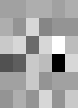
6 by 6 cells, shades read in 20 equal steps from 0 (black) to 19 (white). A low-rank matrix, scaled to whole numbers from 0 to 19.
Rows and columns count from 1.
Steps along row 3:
up down up up down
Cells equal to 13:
5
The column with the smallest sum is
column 5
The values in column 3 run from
8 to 16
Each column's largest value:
15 16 16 16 19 16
